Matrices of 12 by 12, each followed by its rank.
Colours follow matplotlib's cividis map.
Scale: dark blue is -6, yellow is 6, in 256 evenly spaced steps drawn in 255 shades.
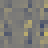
two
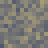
full rank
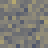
full rank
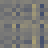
two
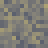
full rank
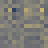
two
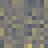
two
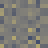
two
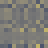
two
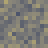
full rank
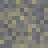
full rank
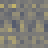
two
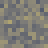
full rank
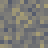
full rank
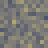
full rank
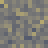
full rank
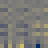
two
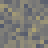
full rank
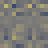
two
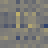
two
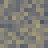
full rank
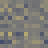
two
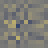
two
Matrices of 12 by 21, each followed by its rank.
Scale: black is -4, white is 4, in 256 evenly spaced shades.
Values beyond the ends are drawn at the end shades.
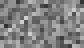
full rank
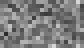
full rank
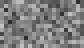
full rank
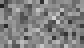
full rank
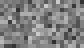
full rank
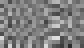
two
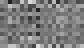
two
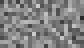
full rank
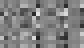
two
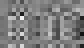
two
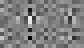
two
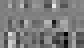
two
